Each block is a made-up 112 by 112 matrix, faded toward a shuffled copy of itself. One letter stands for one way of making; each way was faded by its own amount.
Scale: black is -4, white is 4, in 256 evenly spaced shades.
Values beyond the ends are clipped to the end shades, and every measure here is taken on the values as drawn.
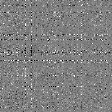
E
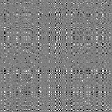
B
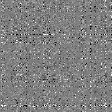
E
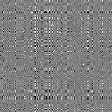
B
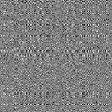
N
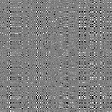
B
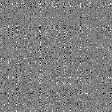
E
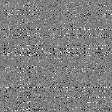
E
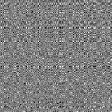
N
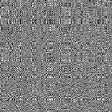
N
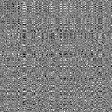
N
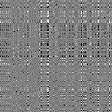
B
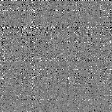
E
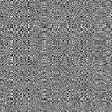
N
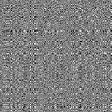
N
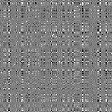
B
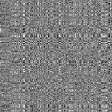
N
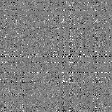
E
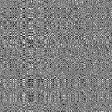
N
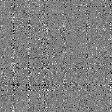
E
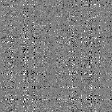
E
